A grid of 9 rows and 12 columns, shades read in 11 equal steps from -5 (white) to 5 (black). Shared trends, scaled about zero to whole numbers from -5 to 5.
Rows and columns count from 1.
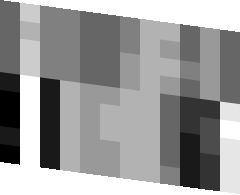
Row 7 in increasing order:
-5 -4 -2 -2 -2 -2 -1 1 2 4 4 5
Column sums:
27 -36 20 -10 -1 -3 -12 -18 -2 21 9 -17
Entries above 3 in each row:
0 0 0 0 2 2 3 3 3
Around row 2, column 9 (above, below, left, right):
-2 -2 -2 1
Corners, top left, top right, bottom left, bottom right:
1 1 5 -4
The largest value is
5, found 3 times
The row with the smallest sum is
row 3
